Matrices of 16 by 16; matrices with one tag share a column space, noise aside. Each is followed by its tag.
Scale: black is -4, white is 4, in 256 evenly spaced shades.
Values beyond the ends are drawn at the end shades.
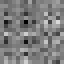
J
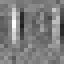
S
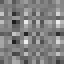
J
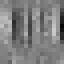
S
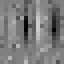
S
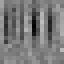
S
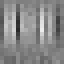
S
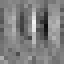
S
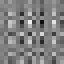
J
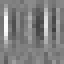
S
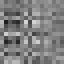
J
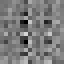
J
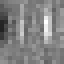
S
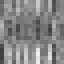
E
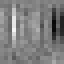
S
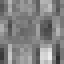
E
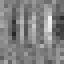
S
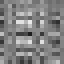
J
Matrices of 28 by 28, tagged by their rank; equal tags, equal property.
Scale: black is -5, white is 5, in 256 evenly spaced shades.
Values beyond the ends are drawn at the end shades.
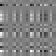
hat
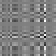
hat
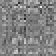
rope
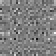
rope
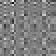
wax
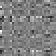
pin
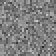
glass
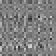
pin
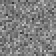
glass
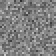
glass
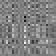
wax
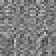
rope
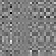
pin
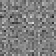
rope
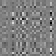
wax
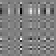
hat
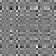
wax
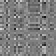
pin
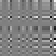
hat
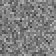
glass
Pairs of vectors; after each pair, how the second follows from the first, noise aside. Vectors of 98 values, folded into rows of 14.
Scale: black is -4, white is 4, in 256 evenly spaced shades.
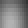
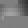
partly zeroed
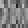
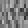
wrapped around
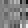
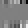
partly zeroed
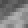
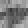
wrapped around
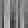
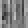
wrapped around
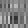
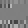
partly zeroed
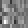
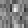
wrapped around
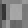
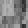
wrapped around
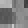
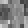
wrapped around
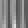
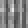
wrapped around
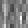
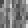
wrapped around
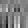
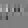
partly zeroed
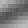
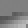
partly zeroed
